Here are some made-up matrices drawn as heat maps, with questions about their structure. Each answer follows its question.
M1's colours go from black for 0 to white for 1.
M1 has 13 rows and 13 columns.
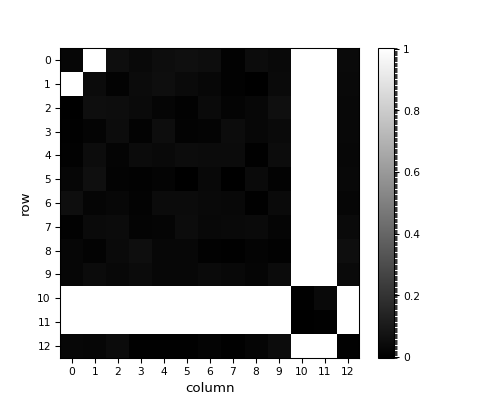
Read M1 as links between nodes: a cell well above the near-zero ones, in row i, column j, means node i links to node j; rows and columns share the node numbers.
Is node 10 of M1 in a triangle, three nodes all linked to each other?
yes
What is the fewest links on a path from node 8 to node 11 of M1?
1
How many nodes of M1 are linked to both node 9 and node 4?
2
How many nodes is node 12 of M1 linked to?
2
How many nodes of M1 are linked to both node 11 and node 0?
1
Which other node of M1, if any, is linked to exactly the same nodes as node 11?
node 10
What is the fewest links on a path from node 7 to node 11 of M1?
1
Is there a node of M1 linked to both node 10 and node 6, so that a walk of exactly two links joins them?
no
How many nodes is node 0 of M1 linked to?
3
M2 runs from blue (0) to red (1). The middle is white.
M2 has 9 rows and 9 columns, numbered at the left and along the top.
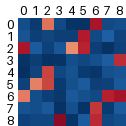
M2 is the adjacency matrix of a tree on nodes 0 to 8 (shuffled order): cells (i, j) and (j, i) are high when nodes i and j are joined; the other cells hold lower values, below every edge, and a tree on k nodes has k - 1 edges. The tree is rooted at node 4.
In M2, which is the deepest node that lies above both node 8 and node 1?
2
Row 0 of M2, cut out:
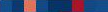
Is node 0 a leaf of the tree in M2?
no
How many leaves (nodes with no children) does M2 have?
3
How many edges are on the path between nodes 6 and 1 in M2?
4
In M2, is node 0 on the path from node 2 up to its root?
no
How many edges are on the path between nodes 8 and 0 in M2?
2
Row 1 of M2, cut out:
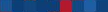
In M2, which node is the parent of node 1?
5
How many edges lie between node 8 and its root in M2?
4
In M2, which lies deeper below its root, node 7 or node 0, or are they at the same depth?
node 7
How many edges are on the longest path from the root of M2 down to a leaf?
5
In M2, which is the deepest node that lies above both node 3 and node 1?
2
